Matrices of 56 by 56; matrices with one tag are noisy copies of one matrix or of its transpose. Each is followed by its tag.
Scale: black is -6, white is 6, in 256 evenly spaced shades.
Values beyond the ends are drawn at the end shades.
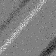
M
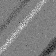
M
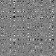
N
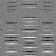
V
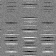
V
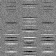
V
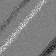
M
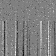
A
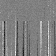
A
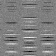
V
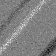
M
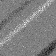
M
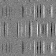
V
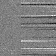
A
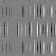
V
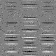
V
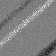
M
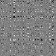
N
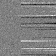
A
